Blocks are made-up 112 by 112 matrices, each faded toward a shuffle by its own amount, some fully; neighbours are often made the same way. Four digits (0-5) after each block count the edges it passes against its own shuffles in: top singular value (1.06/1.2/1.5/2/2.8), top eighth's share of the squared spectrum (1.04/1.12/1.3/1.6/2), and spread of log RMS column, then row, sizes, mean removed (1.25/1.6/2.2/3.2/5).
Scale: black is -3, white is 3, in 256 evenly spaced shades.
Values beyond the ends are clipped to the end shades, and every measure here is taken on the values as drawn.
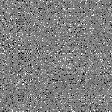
4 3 1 2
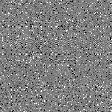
4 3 2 2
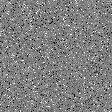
0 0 0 0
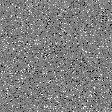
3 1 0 1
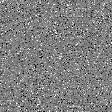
3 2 0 1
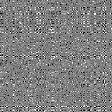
5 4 3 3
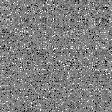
4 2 1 1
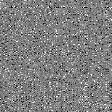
4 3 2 2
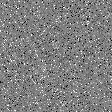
0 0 0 0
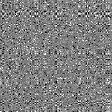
5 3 3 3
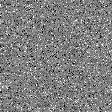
3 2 0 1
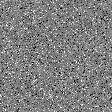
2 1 0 0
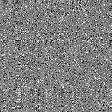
4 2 1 1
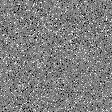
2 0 0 0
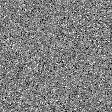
0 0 0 0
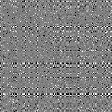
5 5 3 4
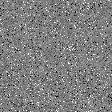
1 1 1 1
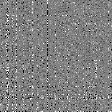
3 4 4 3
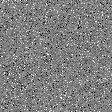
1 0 1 0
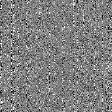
2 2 4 0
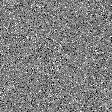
0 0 0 0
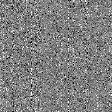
1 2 3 0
